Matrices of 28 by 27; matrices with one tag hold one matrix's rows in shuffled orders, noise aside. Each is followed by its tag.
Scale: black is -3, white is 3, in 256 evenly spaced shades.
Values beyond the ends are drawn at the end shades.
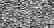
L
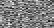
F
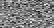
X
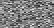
X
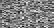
L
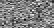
X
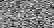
X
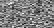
X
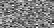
F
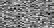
L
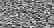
X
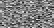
X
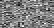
L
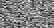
L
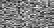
L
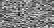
L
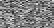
F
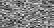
L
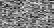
L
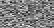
F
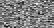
L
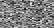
X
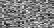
L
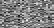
L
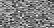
F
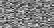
F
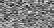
F
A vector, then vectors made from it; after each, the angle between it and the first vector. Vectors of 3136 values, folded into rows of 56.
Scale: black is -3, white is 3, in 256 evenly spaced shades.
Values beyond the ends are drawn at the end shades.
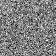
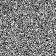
nearly opposite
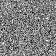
partly aligned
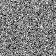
nearly parallel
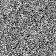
partly aligned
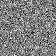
orthogonal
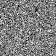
partly opposed
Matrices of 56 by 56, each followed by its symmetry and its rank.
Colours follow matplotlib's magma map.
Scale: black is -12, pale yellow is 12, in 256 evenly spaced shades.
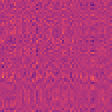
neither, rank five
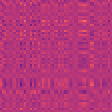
antisymmetric, rank two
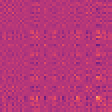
symmetric, rank three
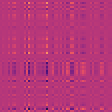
neither, rank one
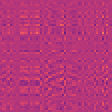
neither, rank three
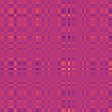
symmetric, rank one
